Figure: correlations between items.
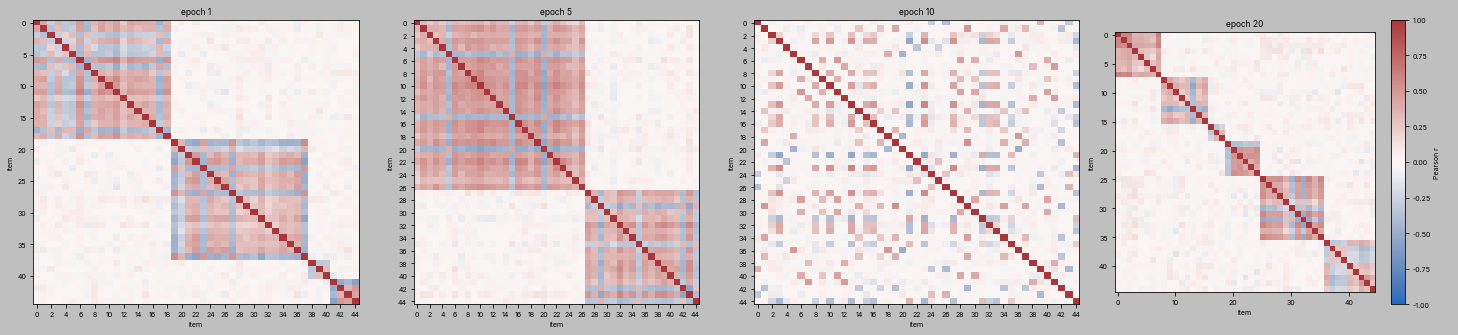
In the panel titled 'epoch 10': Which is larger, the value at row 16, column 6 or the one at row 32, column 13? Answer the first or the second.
the second
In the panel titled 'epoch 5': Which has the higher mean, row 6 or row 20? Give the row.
6
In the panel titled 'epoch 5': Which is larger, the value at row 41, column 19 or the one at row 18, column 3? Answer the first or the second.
the second
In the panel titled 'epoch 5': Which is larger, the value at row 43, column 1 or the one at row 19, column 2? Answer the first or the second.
the second
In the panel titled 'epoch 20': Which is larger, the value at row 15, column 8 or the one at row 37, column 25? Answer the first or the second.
the first
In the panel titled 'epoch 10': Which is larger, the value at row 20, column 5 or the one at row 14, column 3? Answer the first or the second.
the second
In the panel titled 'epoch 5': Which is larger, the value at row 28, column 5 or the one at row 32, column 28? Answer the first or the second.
the second
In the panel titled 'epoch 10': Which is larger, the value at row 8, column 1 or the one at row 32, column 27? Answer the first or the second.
the second
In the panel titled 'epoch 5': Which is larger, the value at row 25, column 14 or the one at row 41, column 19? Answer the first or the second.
the first
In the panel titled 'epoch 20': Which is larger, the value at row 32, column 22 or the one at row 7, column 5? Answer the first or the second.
the second
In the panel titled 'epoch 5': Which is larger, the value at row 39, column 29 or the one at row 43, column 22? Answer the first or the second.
the second
